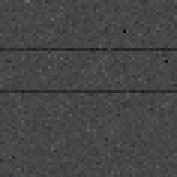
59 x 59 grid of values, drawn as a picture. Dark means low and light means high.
Odd lines: rows 17 and 31. Histogram: skewed, a long tail of low values. Average level on the scale: 30%.
